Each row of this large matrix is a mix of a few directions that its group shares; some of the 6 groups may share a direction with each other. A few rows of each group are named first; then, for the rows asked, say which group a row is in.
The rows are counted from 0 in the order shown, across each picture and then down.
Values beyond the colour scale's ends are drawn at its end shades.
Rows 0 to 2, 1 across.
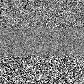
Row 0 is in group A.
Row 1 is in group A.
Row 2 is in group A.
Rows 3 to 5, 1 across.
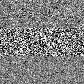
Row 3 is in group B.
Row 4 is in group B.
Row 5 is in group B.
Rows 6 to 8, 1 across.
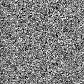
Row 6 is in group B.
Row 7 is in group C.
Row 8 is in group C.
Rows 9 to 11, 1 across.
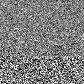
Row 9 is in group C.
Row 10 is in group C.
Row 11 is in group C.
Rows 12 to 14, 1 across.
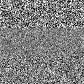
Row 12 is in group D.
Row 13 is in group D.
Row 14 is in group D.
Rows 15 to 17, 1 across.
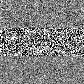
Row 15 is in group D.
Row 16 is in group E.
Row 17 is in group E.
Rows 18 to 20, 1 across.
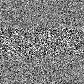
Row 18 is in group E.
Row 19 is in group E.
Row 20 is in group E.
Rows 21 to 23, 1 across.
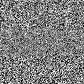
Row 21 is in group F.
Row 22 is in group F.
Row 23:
E
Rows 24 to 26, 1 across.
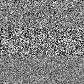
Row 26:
E
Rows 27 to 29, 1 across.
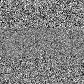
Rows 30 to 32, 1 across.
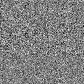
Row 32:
E
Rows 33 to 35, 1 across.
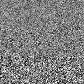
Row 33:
D
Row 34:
E
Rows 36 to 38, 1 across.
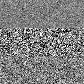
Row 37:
B
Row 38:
A
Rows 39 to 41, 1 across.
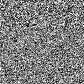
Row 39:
F
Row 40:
C
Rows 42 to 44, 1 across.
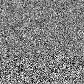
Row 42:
E
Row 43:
A
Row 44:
C
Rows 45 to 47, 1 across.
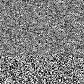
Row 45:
F
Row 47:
E
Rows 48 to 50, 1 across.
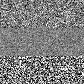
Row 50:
D
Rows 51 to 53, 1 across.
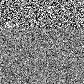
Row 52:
D
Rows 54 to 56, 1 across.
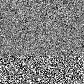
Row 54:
C
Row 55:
D
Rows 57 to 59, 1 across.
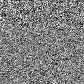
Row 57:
A
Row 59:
B
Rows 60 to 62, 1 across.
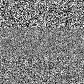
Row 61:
D
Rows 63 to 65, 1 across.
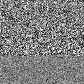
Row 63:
F
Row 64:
D
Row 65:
F
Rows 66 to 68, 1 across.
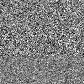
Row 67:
D
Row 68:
F
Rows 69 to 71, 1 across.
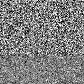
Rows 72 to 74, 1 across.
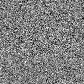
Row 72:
D
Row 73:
C
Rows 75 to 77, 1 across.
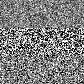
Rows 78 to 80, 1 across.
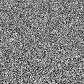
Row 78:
A
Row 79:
E
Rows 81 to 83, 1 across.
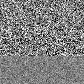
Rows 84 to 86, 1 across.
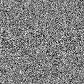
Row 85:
E
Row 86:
A
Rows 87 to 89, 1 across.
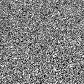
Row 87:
B
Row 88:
C
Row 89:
E
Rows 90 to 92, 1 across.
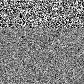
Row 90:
A
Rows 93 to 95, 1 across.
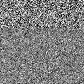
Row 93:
D
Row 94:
D
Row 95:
B
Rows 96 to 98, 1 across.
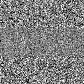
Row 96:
B
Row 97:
B
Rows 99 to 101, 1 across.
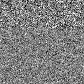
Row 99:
F
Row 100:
F
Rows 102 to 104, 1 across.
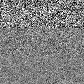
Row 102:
B
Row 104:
F
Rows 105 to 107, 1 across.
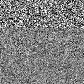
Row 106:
F
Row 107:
F
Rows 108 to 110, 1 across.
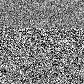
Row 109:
D
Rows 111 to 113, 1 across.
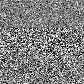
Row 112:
C
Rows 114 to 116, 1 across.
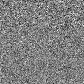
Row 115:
C
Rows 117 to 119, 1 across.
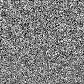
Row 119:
C
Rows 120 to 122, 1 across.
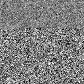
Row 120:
E
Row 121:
D
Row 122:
E
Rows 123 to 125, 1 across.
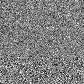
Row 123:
D
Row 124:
C
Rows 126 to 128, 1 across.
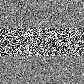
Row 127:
D
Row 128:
D
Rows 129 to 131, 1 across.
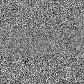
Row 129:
E
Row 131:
C
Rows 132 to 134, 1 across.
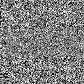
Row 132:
F
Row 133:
A
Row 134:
B
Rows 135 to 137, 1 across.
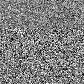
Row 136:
E
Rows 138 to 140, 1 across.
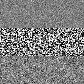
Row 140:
C
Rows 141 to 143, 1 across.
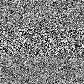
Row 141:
E
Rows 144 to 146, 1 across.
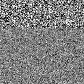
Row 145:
F
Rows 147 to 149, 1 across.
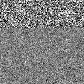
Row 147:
D
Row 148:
C
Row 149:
F
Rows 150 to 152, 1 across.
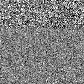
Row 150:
C
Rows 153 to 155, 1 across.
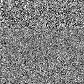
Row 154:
A
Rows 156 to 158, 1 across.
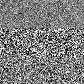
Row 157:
F
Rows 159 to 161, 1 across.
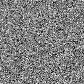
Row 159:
E
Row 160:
F
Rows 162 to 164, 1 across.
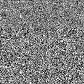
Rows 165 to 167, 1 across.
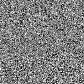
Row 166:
F
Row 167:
B
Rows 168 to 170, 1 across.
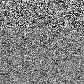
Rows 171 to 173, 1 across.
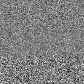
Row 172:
B
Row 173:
D
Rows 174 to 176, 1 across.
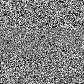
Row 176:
B
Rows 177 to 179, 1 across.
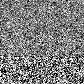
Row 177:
E
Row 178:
A
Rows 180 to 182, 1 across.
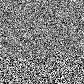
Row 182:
E
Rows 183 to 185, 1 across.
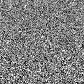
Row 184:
D
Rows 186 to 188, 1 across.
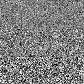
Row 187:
A
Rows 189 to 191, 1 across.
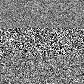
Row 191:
D
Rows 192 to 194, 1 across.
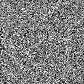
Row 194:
A
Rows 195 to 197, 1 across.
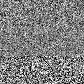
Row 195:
A
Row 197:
D
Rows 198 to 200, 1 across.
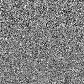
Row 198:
F
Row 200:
F
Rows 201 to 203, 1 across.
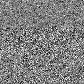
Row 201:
F
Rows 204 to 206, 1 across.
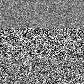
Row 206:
D
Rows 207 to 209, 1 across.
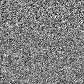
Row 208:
E
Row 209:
A
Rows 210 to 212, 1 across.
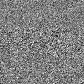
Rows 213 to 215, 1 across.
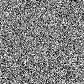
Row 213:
D
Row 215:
C
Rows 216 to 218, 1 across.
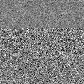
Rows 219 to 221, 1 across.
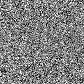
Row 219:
C
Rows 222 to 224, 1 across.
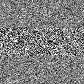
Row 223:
C
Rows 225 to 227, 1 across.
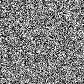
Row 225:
D
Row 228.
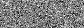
